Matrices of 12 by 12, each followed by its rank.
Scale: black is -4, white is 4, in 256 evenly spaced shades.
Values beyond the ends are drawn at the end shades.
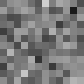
full rank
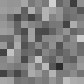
full rank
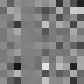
two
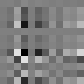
one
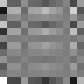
one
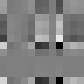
one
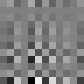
one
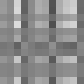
one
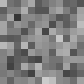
full rank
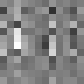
two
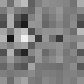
two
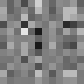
two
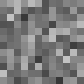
full rank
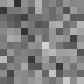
full rank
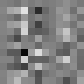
two
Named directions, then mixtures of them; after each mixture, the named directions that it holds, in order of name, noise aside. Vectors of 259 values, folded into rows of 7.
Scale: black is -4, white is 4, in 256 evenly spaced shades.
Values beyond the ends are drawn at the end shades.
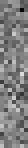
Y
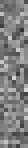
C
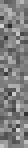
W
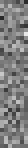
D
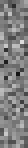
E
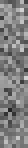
D, W, Y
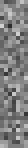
W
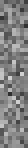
D, E, Y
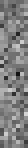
C, E, W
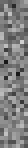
E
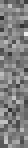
D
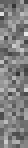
C, D, E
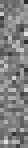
C, D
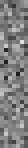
E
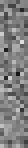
E, Y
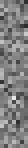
D, Y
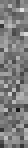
D, W, Y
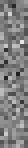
E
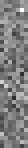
Y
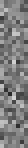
D, W, Y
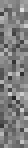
D, E, Y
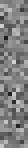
D, W, Y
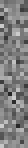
D, W, Y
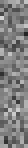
D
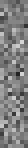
D, E, Y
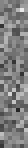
W, Y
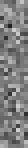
W
